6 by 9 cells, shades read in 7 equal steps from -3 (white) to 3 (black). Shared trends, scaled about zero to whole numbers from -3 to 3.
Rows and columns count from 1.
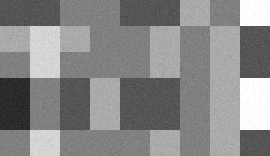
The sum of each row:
0 -5 -3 0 0 -3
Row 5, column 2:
0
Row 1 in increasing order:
-3 -1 0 0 0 1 1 1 1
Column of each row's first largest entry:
1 9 9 1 1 9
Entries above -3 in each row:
8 9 9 8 8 9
